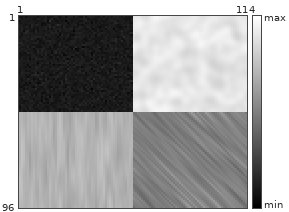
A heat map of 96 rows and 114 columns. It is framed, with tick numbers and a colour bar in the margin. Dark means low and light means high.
The table splits into 2 rows of 2 panels. Panel 1,1: very low, fine-grained, faint in contrast. Panel 1,2: very high, blotchy, faint in contrast. Panel 2,1: high, streaked downward, faint in contrast. Panel 2,2: middling, slanting down to the right, faint in contrast.
